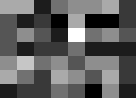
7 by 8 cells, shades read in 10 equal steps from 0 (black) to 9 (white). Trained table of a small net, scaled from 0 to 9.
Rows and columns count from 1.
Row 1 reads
6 6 1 4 5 5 6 2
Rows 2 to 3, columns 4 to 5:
0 6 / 1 9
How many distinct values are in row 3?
5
